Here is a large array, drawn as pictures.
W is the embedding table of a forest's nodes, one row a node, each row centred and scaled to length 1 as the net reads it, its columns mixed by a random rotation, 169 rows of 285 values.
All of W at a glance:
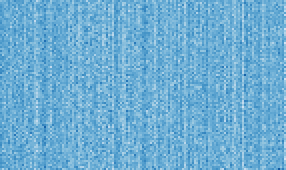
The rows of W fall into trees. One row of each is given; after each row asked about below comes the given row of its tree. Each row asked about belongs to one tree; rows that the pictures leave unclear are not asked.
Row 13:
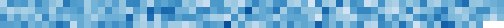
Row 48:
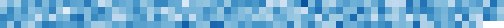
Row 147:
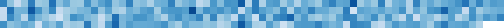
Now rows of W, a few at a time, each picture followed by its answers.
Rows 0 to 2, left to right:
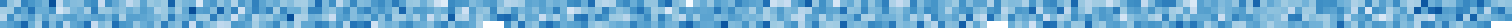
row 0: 147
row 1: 48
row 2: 48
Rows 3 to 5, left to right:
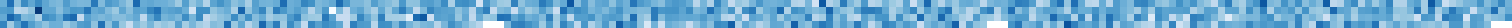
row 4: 13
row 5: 13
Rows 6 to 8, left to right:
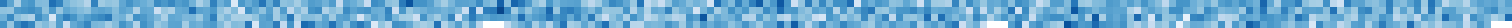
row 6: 147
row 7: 13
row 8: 13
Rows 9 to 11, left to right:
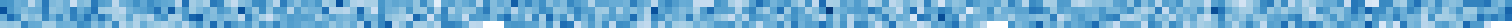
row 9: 13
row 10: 13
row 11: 147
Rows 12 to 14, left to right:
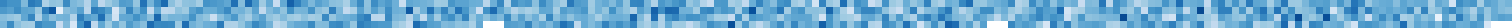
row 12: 48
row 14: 147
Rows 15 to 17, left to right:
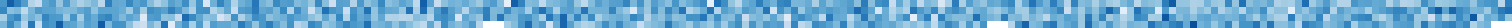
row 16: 13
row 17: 48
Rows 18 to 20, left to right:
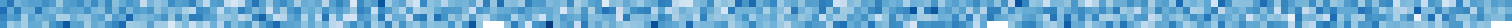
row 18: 13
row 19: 48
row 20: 13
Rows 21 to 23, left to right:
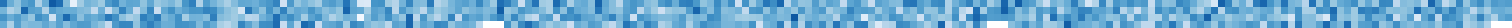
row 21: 147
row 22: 147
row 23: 13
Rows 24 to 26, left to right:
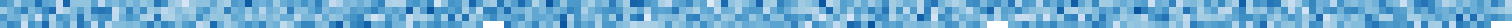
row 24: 48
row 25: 13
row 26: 48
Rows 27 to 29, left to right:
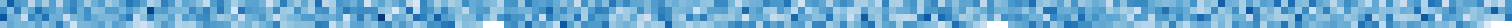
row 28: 13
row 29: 13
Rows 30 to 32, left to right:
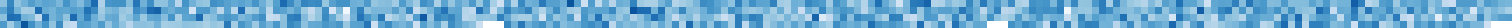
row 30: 13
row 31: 48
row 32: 147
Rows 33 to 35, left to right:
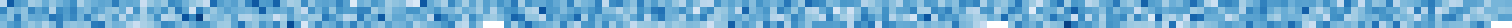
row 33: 13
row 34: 13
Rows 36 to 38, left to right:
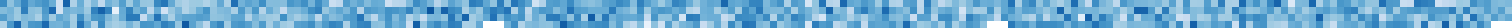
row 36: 48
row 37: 13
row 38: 48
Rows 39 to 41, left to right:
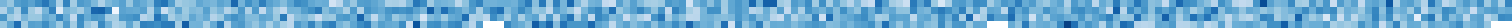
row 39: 48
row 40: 48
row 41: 13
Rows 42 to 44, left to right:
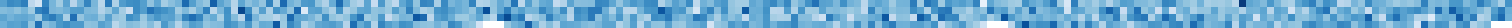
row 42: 13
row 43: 13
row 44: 48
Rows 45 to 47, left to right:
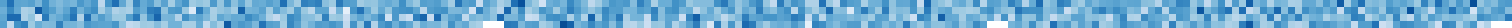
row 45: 13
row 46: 13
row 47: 147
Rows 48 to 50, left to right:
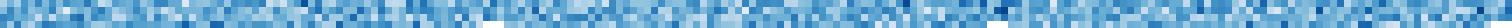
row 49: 147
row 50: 147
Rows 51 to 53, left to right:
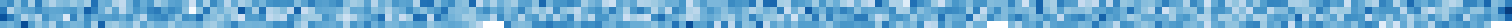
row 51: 13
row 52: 48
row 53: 147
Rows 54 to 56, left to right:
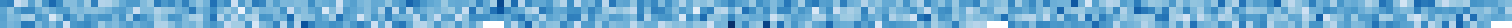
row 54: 147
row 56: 48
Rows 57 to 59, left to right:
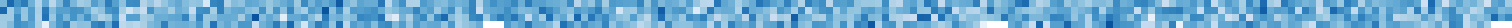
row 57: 13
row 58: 13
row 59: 13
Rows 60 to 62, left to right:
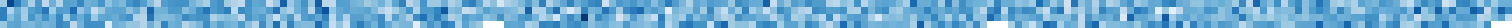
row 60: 13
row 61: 48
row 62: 48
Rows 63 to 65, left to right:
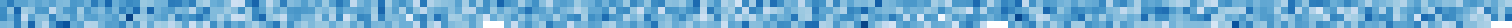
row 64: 147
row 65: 13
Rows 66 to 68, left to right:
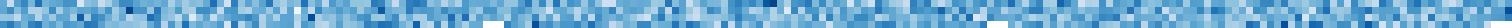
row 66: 48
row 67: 48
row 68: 147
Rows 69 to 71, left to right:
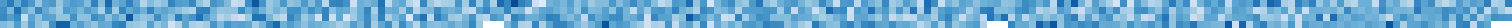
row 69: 13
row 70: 13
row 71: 48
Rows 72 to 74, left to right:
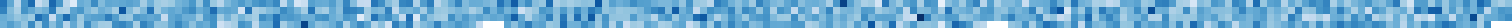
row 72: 147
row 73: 13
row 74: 48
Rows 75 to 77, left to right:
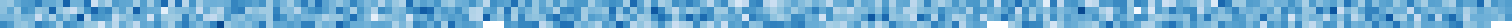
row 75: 48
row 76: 13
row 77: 13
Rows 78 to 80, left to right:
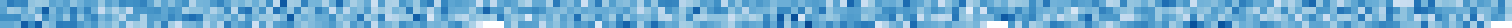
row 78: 13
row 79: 147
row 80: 48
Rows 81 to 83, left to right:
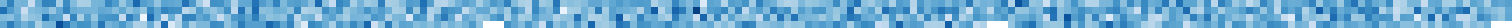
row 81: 13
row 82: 147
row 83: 13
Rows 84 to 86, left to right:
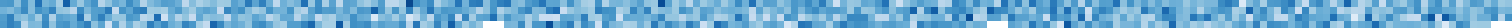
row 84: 48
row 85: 48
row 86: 13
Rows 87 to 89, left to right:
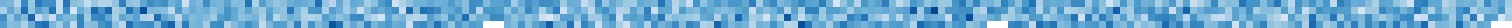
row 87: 48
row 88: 48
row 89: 48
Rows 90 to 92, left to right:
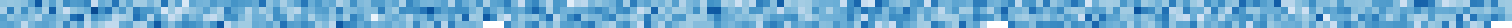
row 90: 48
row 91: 147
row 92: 48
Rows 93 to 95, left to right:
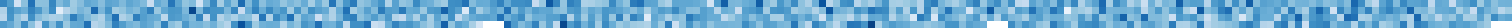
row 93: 147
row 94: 13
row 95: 147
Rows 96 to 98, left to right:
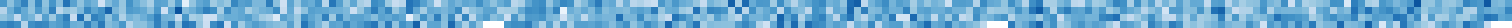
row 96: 48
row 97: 147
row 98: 147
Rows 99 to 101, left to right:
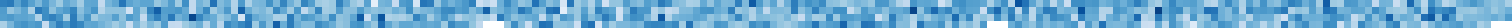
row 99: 13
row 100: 48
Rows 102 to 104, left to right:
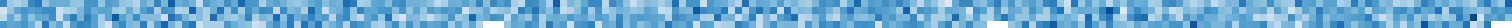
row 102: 147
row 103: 147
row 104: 48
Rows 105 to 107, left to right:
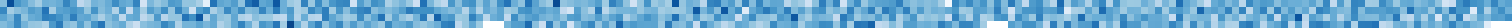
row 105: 13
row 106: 147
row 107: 147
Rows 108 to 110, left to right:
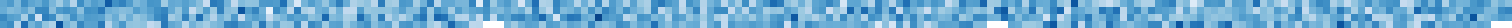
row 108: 13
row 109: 147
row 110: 48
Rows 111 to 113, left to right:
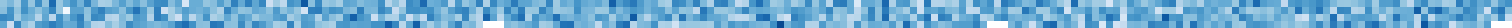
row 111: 48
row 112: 13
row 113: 48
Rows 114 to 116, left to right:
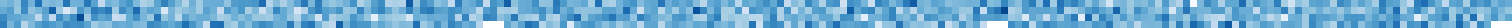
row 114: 48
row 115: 147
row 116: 48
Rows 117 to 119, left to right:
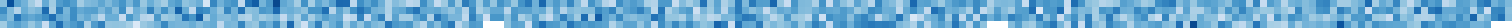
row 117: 13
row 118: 48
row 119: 48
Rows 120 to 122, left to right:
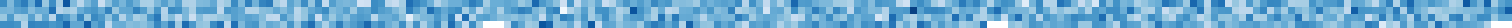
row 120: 48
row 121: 48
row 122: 147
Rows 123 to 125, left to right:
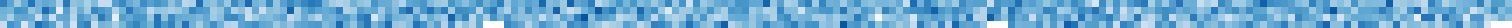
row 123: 48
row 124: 48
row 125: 13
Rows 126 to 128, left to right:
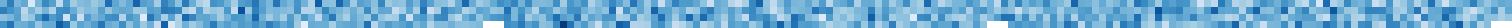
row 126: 13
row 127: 13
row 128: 13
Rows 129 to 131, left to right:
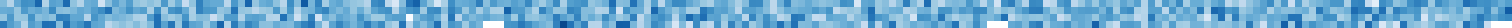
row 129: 48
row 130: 13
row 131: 147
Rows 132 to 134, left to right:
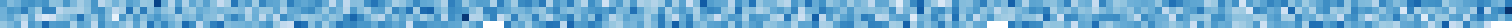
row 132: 48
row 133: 48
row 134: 147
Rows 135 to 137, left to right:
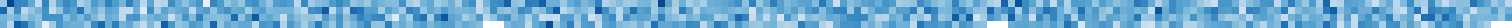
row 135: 13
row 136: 48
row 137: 13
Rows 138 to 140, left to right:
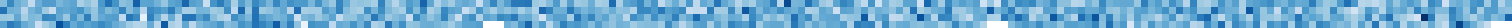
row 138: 13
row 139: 13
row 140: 13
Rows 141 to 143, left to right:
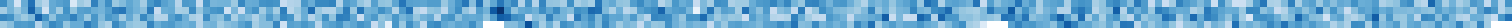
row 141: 147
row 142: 13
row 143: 13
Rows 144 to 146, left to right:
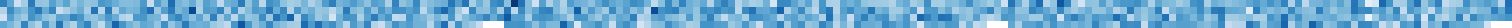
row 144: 147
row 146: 147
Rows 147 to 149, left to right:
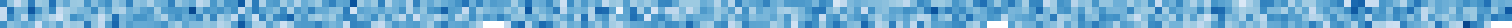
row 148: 48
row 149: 147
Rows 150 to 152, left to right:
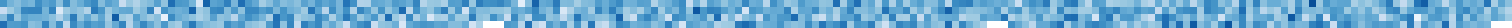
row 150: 147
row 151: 147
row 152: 48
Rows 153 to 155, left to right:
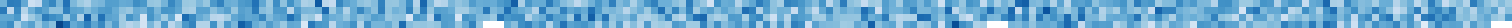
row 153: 13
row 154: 13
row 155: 13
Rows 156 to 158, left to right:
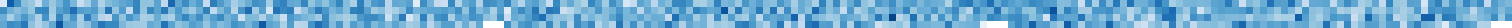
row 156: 13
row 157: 147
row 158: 13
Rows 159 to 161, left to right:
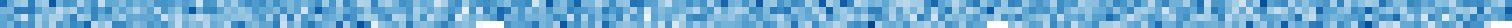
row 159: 147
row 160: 13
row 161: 147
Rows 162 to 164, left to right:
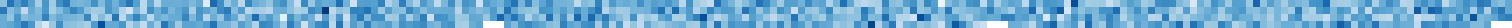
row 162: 13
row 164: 48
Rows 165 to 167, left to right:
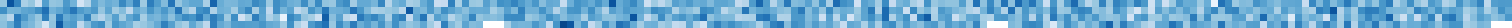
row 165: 13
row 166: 13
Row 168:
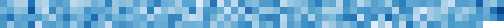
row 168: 147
